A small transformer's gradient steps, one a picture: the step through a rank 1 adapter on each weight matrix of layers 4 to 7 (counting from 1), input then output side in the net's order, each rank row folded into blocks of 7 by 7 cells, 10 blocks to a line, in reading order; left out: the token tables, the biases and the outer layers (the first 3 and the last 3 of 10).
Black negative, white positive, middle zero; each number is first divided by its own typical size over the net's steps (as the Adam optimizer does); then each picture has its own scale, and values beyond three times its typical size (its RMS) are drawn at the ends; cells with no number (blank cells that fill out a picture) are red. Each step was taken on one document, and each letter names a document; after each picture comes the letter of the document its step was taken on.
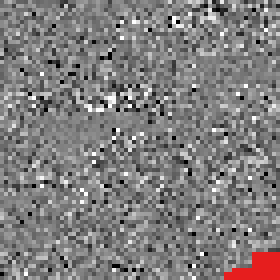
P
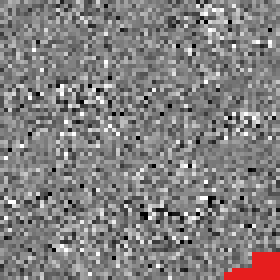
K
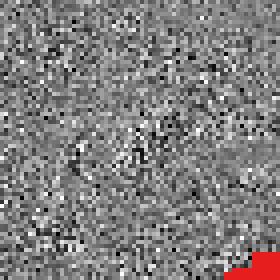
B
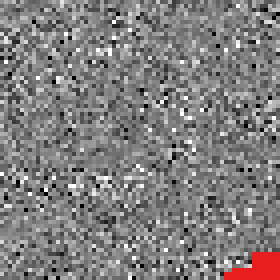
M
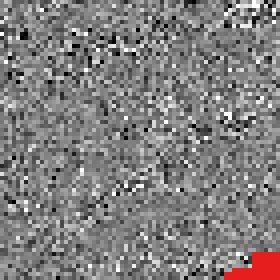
M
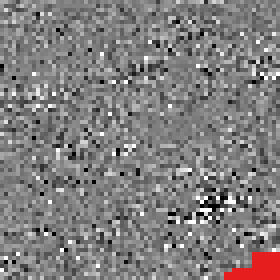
P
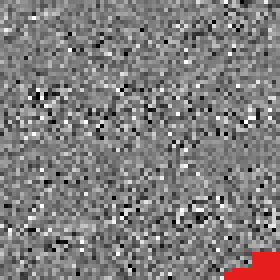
K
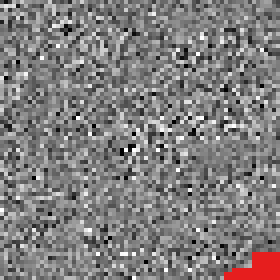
B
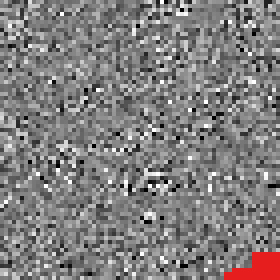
B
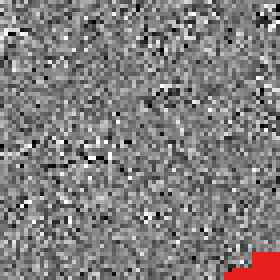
B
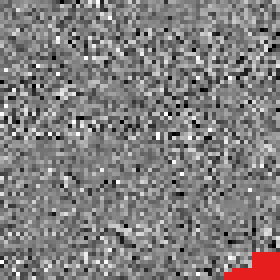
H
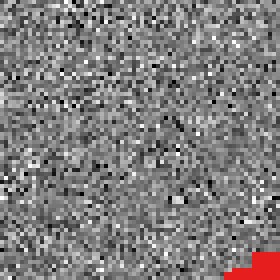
B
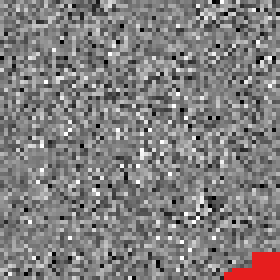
M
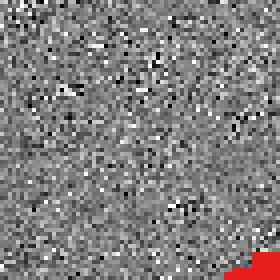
K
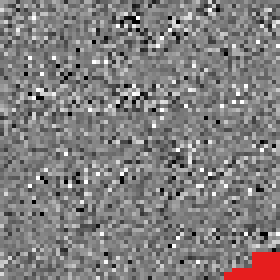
P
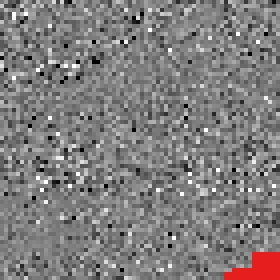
P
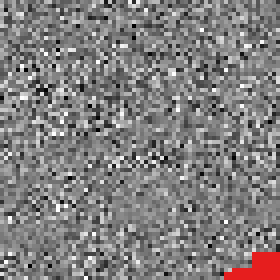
H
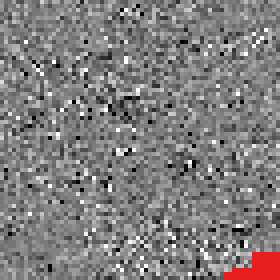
P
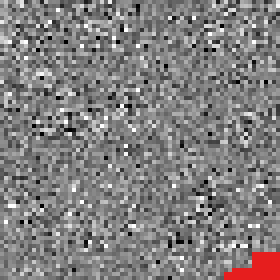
K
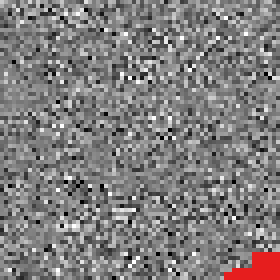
H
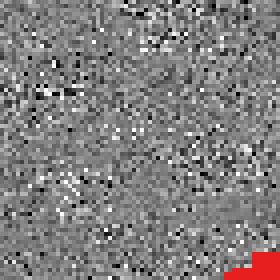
P
